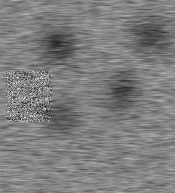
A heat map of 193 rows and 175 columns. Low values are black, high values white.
Dips: four. Odd patch: rougher, in the middle left. Mirror symmetry: none. Roughest part: middle left.
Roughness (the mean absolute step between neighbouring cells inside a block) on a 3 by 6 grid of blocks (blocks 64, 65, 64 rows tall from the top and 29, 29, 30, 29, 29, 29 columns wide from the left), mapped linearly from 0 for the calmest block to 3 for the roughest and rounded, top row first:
0 0 0 0 0 0 / 3 3 0 0 0 0 / 0 0 0 0 0 0
